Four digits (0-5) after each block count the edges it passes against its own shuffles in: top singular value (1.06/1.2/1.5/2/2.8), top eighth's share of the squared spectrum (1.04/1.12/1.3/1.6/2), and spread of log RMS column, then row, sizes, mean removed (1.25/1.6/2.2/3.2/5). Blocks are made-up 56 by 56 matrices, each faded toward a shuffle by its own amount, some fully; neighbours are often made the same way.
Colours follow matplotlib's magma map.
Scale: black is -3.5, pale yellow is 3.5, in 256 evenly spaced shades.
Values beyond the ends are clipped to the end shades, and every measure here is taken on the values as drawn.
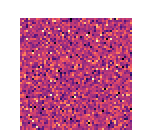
0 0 0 0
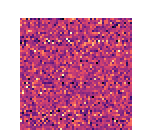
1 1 0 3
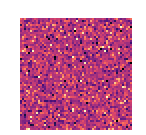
0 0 0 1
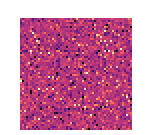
2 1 0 0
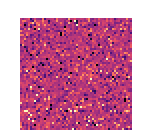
2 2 0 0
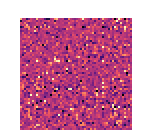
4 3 2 2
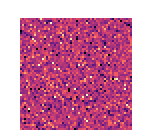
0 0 0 0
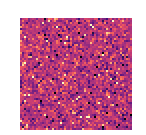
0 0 0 0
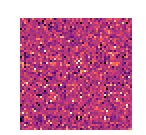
3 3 1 1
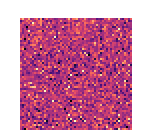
3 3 1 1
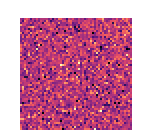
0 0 0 0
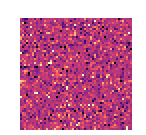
2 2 0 0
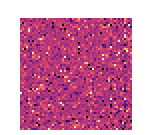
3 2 1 0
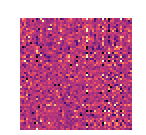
4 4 3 2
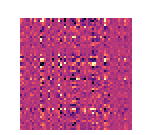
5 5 4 3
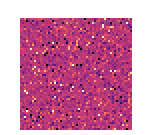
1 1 0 0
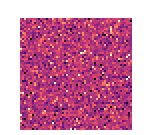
1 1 0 0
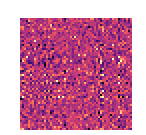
4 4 2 2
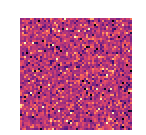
1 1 0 0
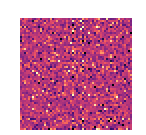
3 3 1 1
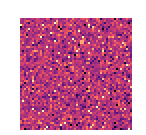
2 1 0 0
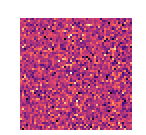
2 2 1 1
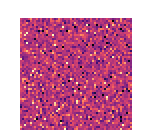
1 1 0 0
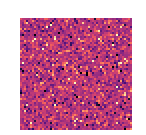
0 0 0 0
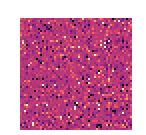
2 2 0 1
